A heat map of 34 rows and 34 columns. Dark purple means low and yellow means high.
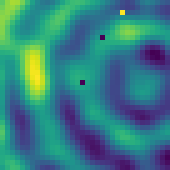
The field climbs toward the top left. Three lone cells stand out: one far higher and two far lower than their neighbours. The texture is blotchy. Concentric rings centre on the middle right.
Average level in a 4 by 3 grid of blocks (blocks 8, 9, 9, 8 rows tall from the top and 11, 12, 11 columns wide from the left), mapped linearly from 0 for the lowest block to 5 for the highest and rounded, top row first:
4 2 2 / 5 2 0 / 2 1 0 / 2 0 1
